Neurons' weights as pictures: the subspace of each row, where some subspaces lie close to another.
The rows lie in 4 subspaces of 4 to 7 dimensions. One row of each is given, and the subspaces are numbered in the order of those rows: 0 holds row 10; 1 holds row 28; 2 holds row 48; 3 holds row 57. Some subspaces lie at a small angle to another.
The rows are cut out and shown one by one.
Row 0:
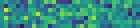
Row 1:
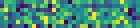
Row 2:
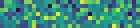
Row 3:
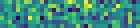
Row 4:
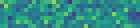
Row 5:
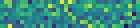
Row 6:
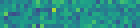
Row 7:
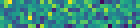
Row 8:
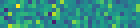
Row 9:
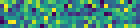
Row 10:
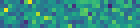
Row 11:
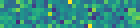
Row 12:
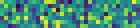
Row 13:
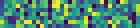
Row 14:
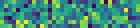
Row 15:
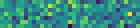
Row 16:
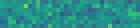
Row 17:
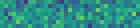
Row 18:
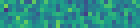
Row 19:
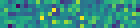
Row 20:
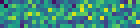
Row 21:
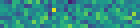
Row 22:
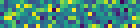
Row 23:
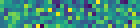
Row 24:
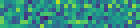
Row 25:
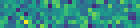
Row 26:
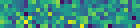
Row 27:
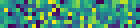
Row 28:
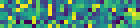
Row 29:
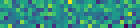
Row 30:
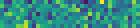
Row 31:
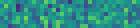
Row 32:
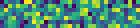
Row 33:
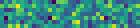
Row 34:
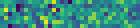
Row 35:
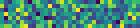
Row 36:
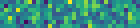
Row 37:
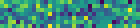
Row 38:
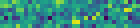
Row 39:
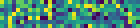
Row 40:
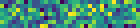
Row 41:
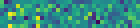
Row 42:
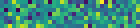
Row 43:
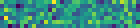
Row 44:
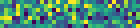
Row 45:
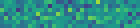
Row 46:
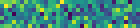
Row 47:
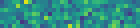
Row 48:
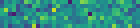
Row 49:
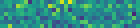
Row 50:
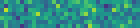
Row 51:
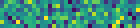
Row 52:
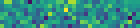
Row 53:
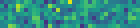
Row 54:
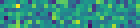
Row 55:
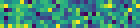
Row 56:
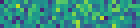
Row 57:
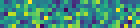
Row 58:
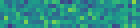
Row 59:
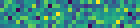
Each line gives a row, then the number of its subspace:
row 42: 3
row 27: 2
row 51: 3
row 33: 1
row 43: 1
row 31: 0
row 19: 3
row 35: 2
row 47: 3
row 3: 2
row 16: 1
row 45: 2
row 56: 1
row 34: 0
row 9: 1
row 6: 2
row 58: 2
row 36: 0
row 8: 0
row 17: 3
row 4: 1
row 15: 3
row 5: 3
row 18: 0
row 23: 2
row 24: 0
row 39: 2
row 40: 1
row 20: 1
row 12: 0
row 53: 0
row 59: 2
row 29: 3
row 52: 3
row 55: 1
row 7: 2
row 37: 1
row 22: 3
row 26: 3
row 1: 0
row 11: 1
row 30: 2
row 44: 3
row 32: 0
